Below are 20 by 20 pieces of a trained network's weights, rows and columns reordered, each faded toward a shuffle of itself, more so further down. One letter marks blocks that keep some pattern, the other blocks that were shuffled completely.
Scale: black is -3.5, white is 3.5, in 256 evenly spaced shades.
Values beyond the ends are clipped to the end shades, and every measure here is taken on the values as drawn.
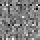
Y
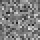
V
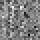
Y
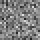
V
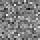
V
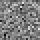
V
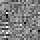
Y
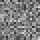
Y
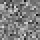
V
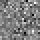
V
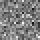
Y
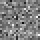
V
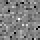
V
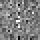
Y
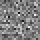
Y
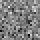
V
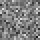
V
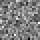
V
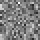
Y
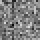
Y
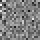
Y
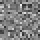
Y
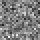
V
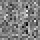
Y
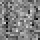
Y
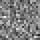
V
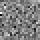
V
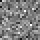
V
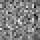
Y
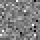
V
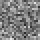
V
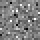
V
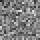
V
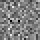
Y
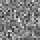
V
